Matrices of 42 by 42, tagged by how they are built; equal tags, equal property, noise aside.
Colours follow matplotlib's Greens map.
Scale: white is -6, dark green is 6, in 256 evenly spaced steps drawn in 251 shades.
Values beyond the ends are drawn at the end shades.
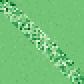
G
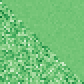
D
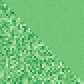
D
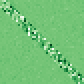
G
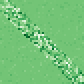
G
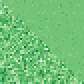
D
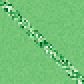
G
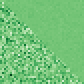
D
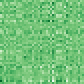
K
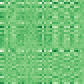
K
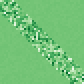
G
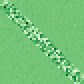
G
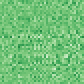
K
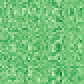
K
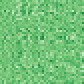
K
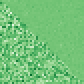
D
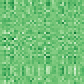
K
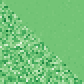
D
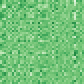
K
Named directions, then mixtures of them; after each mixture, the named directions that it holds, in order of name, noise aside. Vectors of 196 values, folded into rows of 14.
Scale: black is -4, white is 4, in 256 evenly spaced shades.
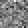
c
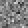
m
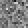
c, m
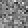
c, m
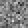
m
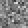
c, m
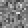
c, m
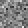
c, m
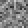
c, m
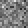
c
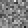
c, m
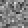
c, m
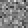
c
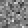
m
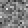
c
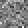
c, m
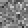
c, m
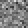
c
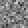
m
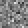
m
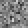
m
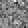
c, m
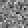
c, m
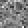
c, m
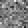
c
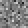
c, m
